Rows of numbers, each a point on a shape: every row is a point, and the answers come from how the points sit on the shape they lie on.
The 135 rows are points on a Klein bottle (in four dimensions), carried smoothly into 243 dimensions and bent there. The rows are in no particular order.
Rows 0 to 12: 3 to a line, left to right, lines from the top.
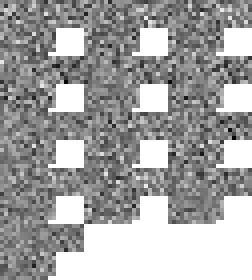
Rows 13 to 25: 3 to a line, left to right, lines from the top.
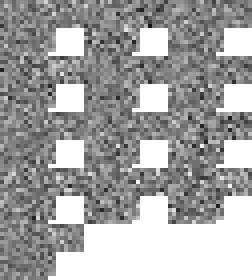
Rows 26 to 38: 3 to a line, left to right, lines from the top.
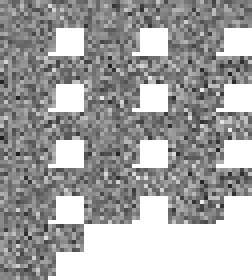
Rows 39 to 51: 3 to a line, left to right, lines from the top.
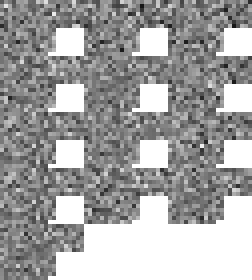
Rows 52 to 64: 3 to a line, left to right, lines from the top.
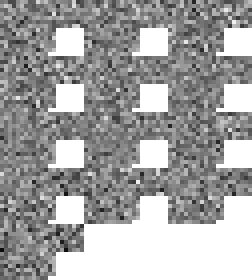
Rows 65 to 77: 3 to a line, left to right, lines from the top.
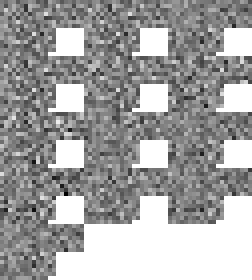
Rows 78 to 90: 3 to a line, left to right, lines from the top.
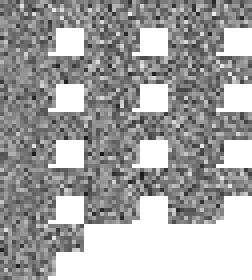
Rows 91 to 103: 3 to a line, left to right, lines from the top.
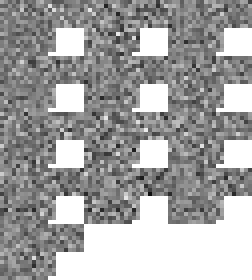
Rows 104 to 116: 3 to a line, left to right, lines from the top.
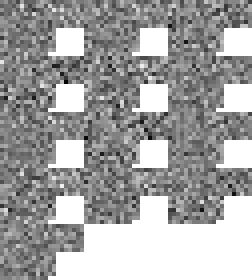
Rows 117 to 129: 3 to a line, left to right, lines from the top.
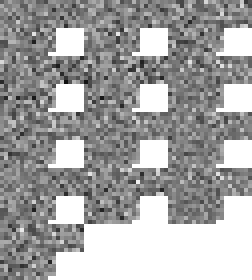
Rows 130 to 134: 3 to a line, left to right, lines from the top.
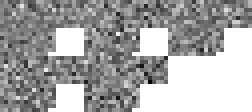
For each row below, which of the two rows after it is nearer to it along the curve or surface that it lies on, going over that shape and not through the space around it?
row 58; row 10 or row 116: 10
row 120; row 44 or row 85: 85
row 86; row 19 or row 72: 19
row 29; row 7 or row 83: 83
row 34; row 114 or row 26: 114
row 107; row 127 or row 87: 127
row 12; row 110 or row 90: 90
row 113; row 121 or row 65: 121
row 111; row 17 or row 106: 106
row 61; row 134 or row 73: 134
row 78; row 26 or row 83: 83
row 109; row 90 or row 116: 116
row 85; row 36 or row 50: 36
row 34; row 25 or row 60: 60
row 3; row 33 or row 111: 111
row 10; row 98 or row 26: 98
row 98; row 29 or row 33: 29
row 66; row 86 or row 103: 103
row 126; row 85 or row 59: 85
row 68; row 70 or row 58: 58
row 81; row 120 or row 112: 112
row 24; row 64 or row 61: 64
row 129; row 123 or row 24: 24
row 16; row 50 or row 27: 50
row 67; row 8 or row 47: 47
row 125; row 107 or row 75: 107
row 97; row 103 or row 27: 103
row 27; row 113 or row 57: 113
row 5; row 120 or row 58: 120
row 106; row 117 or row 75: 117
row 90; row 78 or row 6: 78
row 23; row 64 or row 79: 64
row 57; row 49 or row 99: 99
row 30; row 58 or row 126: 126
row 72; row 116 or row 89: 89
